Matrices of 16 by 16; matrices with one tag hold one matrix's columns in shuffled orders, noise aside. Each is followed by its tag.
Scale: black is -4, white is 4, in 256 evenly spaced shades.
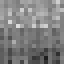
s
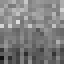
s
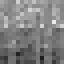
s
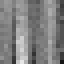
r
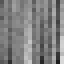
r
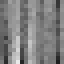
r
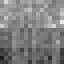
s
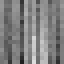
r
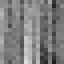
r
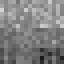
s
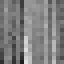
r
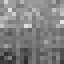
s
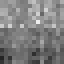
s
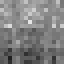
s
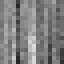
r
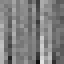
r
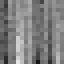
r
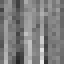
r
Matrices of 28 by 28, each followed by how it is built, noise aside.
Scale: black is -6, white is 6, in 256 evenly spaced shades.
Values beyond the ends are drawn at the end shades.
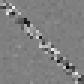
banded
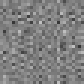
low rank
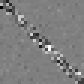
banded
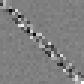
banded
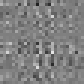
low rank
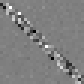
banded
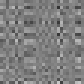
low rank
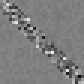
banded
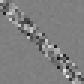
banded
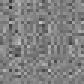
low rank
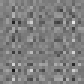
low rank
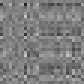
low rank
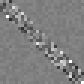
banded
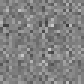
low rank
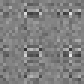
low rank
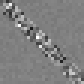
banded
